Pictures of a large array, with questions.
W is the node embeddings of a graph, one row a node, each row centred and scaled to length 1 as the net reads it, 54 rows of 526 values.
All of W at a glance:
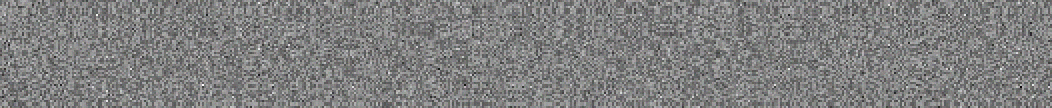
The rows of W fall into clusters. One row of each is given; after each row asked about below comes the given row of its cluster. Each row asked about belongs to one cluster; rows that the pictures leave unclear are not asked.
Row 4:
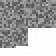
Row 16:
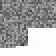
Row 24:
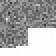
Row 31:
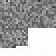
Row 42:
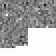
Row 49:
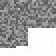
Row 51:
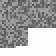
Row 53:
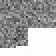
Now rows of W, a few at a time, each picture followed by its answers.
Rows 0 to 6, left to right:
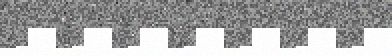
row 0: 49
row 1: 24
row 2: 24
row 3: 51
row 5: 4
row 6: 4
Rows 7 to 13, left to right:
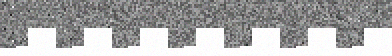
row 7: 49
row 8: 53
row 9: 31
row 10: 4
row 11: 16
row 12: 24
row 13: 31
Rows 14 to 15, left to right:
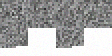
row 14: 16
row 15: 24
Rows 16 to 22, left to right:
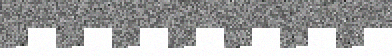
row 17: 16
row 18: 4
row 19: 53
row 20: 31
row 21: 31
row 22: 24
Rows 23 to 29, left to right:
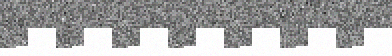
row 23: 31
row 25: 51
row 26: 42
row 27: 51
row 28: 16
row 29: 31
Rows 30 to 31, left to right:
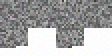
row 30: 49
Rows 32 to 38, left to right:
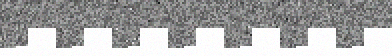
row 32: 16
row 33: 51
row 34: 49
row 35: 24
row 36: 53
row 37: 24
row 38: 49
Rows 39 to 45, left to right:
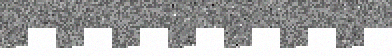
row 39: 42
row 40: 31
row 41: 51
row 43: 42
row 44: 51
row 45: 53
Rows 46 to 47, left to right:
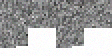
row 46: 53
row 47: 42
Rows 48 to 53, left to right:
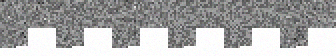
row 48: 24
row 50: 53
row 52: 51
